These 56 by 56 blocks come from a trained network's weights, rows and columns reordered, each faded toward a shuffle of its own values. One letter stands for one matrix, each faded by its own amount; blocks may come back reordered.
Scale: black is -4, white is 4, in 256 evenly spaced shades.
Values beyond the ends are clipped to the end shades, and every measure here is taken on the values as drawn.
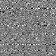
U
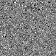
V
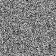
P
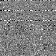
U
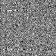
P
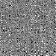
V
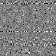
U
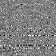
U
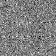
P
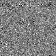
V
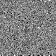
V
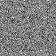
V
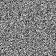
P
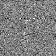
V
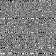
U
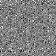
V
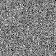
P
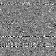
U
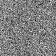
P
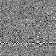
U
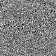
V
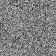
P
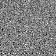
V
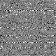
U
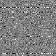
U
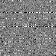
U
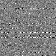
U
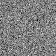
P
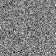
V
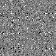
V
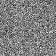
P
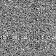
P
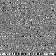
U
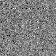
V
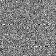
P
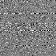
U
